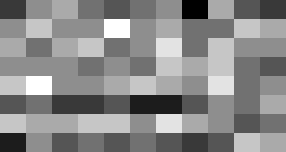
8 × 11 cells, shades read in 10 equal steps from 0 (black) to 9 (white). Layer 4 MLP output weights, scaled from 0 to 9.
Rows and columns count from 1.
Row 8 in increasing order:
1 2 3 3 3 3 4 4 5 6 7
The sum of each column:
36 45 38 38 40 35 44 30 45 37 37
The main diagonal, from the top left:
2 7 6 4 6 1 8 2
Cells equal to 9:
2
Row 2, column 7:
6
